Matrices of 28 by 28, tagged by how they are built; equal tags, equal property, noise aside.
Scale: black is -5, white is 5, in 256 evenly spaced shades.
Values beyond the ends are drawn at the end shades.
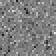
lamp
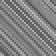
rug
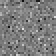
lamp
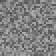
lamp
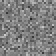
lamp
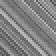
rug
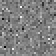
lamp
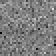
lamp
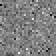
lamp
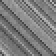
rug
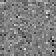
lamp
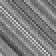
rug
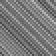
rug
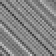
rug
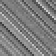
rug
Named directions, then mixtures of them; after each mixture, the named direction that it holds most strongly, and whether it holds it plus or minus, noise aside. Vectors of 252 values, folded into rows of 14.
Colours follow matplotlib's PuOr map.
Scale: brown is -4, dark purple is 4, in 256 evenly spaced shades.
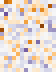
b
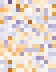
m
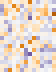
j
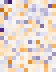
b, minus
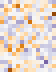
m, plus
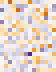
m, minus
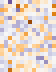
m, plus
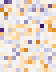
b, minus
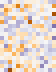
m, plus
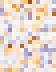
j, plus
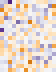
m, plus
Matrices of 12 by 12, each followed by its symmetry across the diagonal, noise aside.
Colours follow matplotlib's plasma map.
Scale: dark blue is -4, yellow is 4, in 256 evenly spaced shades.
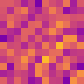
symmetric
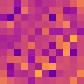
symmetric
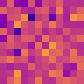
symmetric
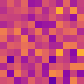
antisymmetric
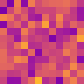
symmetric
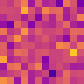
antisymmetric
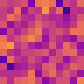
symmetric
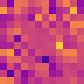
antisymmetric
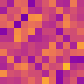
symmetric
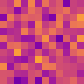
antisymmetric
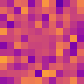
antisymmetric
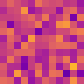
antisymmetric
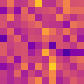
antisymmetric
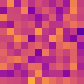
antisymmetric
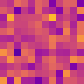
antisymmetric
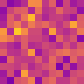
symmetric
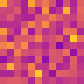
symmetric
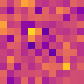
symmetric
